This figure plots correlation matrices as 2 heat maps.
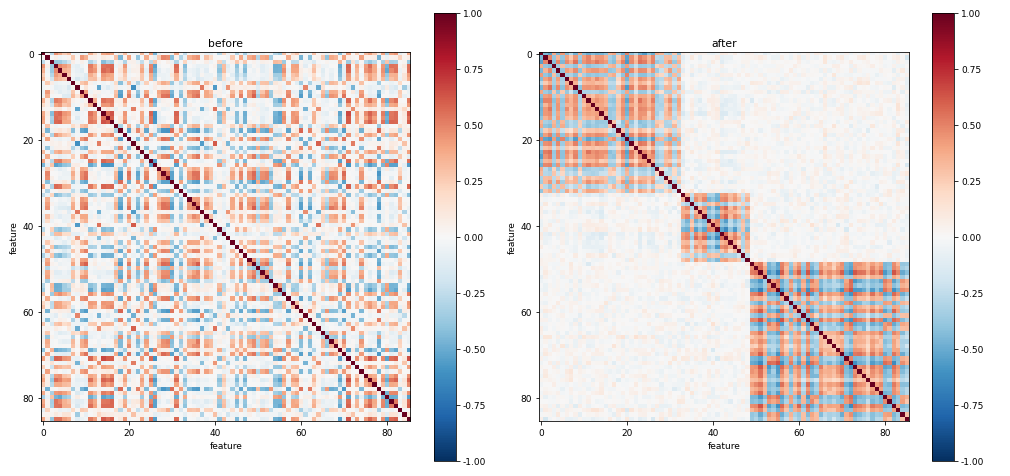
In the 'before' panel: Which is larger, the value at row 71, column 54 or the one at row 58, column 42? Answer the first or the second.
the second
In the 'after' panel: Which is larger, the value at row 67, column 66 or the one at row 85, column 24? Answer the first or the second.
the first
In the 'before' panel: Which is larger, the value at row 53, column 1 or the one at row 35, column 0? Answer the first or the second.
the second
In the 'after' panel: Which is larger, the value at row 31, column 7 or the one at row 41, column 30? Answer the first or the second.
the second
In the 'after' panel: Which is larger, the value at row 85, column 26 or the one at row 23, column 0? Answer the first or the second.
the first
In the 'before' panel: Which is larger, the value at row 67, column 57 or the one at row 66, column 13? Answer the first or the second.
the first
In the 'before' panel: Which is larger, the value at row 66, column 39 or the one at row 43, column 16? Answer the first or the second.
the second
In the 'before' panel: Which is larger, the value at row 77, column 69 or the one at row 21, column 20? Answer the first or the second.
the second
